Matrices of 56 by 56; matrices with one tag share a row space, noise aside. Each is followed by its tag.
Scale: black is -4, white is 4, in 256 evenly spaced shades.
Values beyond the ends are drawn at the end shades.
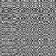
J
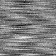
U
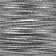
U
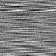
U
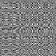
J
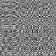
J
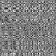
J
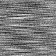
U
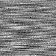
U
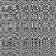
J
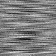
U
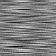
U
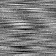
U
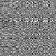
J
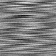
U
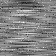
U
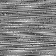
U
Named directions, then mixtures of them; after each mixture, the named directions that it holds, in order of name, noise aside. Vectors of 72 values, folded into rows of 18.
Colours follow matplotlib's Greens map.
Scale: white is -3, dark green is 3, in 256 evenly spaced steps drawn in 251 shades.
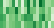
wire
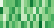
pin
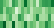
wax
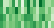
wire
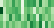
pin, wire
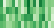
wire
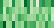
wax, wire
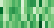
pin, wire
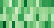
wax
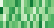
pin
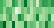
wax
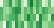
pin, wax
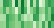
wire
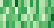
pin, wire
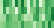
wire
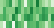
wax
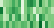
pin, wire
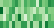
pin, wax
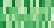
wax, wire
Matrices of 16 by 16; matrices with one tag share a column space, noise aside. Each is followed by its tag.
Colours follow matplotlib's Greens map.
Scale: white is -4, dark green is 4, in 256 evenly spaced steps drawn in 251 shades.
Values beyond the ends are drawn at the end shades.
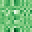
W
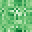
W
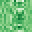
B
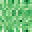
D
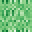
D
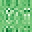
W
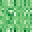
W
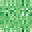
W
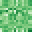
W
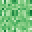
D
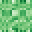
D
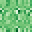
W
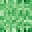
D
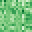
B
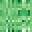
D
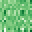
D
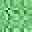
W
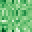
D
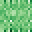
D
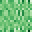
D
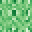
D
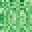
B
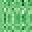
B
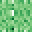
D
